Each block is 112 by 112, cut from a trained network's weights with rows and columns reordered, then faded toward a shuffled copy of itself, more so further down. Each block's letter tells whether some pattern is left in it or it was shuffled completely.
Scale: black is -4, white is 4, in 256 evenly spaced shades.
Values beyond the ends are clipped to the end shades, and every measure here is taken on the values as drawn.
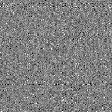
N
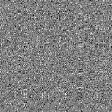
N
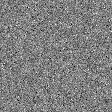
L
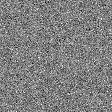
L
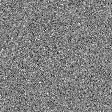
L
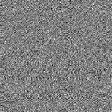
N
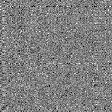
N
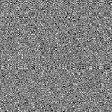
N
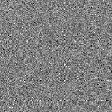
N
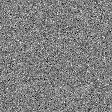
L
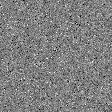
L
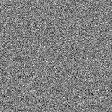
N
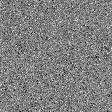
L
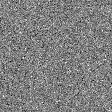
L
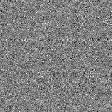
N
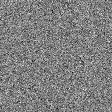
L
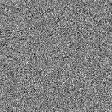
N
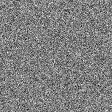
L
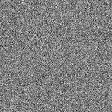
N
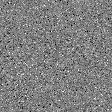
L
